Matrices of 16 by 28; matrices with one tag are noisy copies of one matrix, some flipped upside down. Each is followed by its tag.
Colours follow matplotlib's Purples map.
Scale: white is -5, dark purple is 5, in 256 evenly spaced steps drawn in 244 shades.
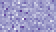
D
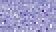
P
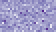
P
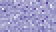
P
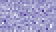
P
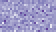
P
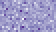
D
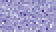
P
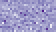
P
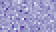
D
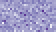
P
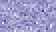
P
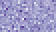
D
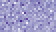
D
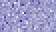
D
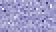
P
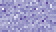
P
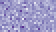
D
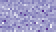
P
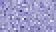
D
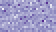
P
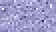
P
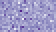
D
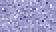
P
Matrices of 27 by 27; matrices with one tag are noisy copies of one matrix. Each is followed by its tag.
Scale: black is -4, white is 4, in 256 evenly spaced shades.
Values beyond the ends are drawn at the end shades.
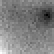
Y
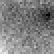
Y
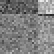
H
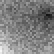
Y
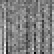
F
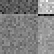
H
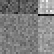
H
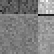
H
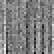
F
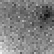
Y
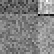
H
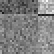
H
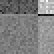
H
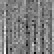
F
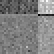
H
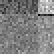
H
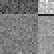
H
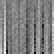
F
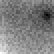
Y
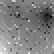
Y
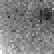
Y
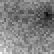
Y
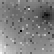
Y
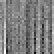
F
